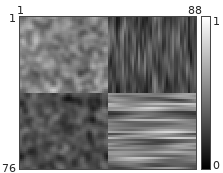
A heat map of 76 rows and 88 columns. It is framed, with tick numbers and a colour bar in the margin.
It is made of 2 by 2 panels. Panel 1,1: middling, blotchy. Panel 1,2: low, streaked downward. Panel 2,1: low, blotchy. Panel 2,2: middling, streaked across, strong in contrast.
